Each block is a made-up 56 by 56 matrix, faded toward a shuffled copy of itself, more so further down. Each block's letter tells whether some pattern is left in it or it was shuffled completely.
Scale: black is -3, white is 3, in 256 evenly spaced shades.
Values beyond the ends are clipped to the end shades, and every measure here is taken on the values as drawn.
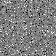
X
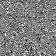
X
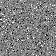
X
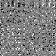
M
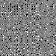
M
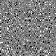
M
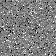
X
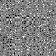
M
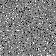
X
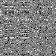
M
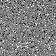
X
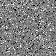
X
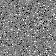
X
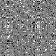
M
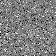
X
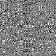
M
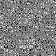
M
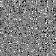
M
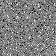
X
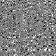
M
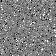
X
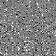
M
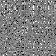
M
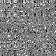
M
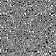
M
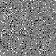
M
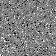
X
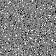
X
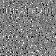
M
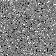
X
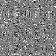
M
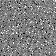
X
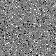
X
